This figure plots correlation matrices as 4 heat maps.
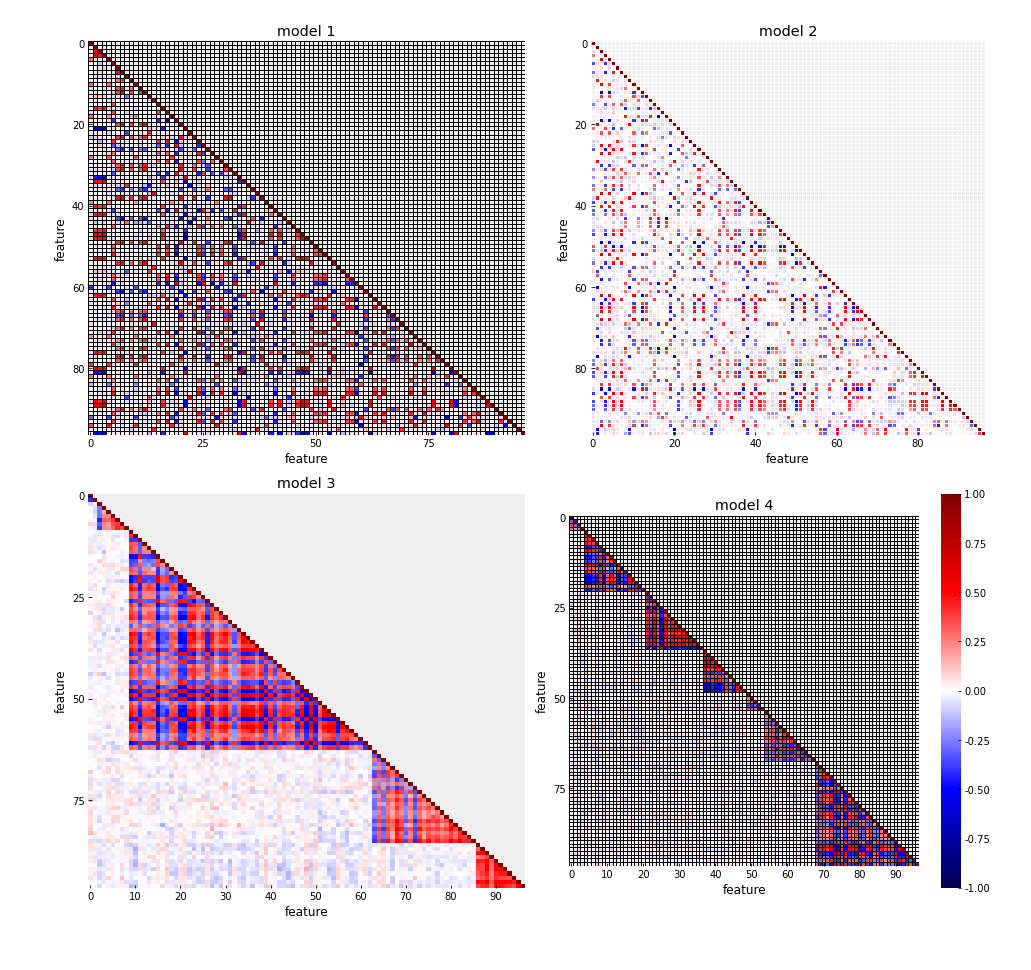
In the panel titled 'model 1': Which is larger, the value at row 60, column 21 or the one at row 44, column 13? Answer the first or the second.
the first
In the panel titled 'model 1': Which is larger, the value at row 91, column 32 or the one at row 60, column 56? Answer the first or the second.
the second
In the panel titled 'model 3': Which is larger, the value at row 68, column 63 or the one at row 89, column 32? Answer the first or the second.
the second
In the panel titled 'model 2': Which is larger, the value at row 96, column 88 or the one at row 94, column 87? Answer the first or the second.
the second
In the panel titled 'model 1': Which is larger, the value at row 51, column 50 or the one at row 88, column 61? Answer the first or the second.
the first
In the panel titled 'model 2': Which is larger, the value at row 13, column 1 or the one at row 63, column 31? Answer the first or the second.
the second
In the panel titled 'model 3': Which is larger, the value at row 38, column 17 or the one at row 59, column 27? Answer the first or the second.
the second
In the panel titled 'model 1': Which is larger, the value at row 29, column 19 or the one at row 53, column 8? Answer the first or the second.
the second
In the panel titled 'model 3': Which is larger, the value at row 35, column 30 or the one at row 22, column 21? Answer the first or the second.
the first
